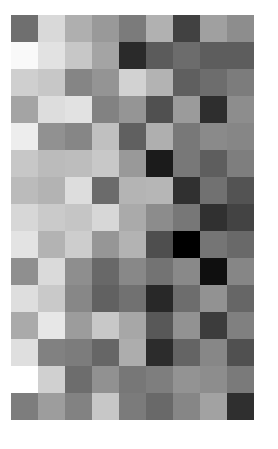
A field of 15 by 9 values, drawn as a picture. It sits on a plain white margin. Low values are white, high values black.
Odd rows or columns: none. Stripes: none. Ninth with the highest average: middle right. Calmest part: middle left. Slope: up to the right.
